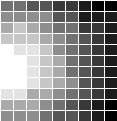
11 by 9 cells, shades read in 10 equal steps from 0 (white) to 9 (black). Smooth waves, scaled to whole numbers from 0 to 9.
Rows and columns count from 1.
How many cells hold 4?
13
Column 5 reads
7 6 5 4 4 3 3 3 4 5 6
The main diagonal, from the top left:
5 4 3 3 4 5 6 7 8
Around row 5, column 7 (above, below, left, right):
6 6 5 7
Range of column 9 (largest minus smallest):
1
